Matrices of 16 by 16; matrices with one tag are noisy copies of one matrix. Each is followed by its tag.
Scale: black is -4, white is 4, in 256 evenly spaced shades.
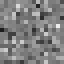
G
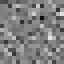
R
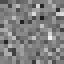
R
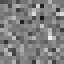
R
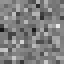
G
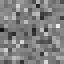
G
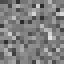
R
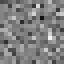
R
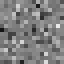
G
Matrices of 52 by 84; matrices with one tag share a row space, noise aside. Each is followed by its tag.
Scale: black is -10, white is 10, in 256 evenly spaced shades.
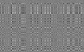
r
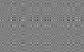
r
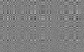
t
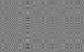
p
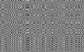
p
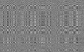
t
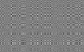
r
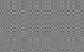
r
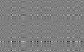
r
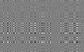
t
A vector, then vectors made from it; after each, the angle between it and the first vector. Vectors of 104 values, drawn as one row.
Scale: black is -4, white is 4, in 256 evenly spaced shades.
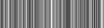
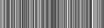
partly opposed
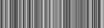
nearly parallel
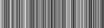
partly opposed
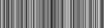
nearly opposite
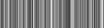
nearly parallel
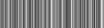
nearly parallel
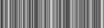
nearly parallel
